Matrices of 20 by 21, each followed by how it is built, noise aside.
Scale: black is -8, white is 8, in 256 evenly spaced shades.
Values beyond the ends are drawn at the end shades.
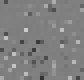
sparse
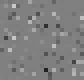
sparse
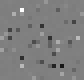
sparse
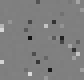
sparse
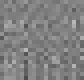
low rank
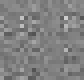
low rank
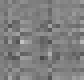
low rank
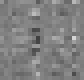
low rank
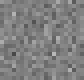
low rank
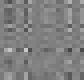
low rank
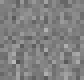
low rank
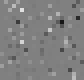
sparse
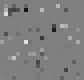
sparse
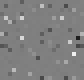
sparse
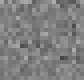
low rank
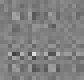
low rank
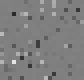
sparse
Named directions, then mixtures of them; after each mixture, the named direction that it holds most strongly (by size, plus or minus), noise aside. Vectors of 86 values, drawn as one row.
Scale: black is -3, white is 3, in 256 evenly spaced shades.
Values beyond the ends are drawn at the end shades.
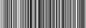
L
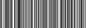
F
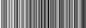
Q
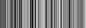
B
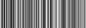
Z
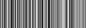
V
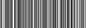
F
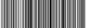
L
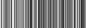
L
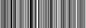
B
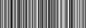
V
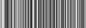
L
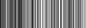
B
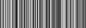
Z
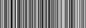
V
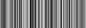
B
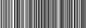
Q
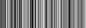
B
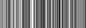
B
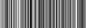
L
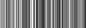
B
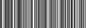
F
